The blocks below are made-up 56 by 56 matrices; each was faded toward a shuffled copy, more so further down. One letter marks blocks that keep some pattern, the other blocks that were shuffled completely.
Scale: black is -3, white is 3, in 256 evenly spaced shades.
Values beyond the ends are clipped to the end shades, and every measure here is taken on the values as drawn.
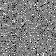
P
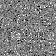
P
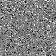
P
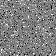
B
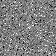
B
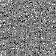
P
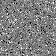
B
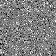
P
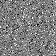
B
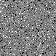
B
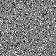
P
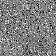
P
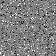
B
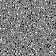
P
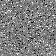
B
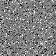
P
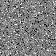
B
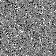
B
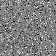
P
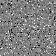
P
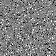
B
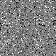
P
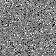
B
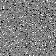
P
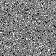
P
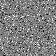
B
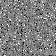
P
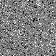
P
